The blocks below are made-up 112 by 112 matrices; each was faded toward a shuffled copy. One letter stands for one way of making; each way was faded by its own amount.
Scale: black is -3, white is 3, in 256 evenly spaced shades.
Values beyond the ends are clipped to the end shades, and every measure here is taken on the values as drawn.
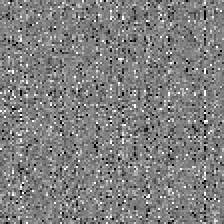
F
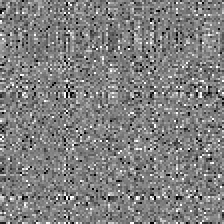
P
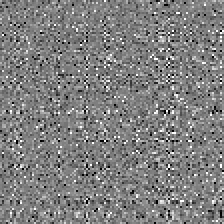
P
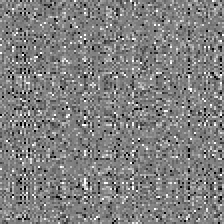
P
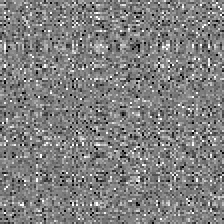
P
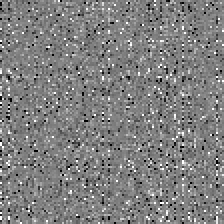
F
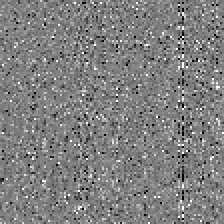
F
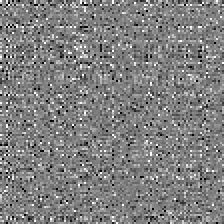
P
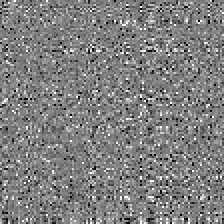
P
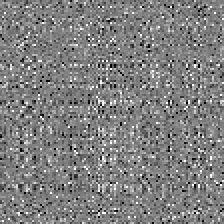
P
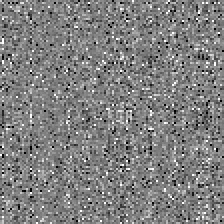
F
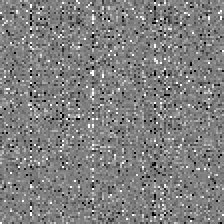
F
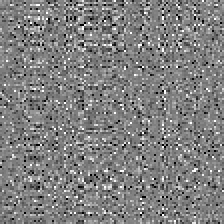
P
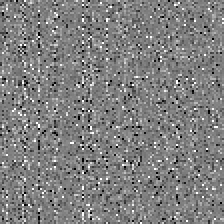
F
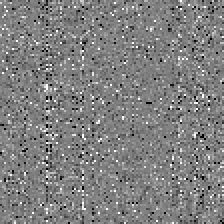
F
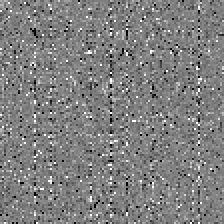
F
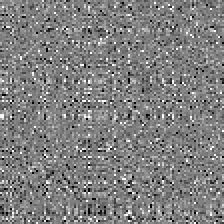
P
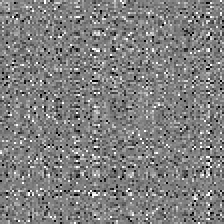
P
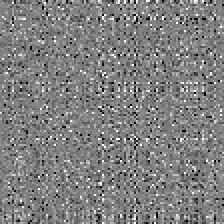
P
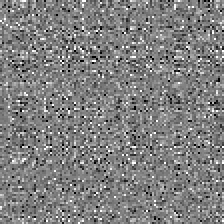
P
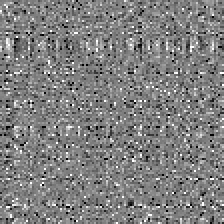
P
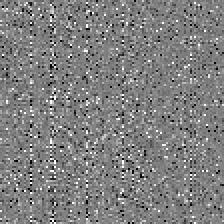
F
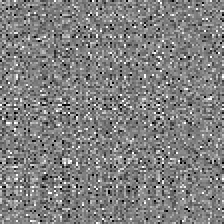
P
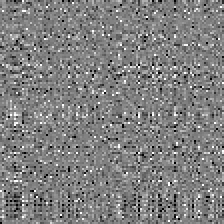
P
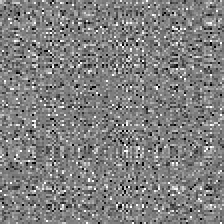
P
